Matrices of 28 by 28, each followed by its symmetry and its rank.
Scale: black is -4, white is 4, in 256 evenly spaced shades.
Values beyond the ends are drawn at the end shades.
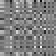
neither, rank two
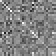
symmetric, rank five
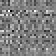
neither, rank three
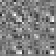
symmetric, rank three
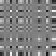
symmetric, rank one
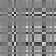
symmetric, rank one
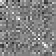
symmetric, rank five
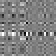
neither, rank two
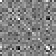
symmetric, rank five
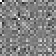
symmetric, rank three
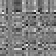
neither, rank three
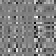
neither, rank two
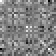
symmetric, rank three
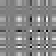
symmetric, rank one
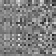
neither, rank three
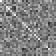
symmetric, rank five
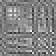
symmetric, rank three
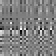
neither, rank two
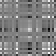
symmetric, rank one
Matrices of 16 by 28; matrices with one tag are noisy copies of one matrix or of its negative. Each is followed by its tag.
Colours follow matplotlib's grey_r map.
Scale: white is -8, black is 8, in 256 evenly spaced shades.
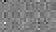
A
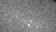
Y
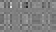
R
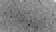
Y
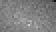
Y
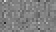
A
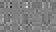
R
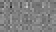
R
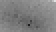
Y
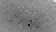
Y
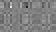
R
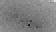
Y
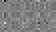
A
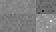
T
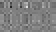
R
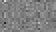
A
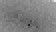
Y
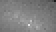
Y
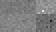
T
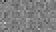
A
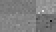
T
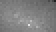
Y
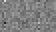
A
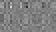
R
